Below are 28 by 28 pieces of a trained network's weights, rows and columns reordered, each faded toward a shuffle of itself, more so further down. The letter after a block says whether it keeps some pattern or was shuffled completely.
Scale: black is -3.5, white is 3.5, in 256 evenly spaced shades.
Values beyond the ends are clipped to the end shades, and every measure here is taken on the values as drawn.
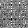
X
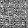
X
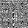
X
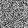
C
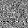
X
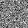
C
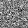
C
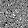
C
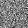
C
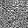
X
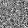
C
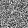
C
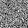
C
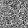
X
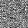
X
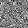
X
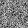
C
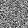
C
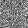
X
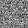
X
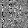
X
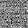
X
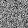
C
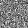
C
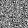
C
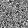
C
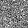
C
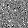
C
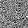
X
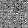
X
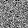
C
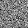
C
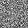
X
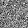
C
